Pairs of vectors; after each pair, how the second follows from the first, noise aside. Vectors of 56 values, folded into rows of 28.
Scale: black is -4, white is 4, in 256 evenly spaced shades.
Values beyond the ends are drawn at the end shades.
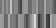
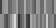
wrapped around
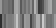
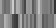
reversed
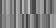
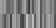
reversed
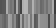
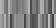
wrapped around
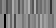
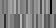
reversed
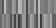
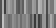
wrapped around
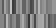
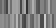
reversed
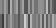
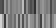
wrapped around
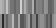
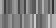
reversed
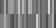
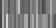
reversed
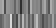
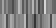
reversed
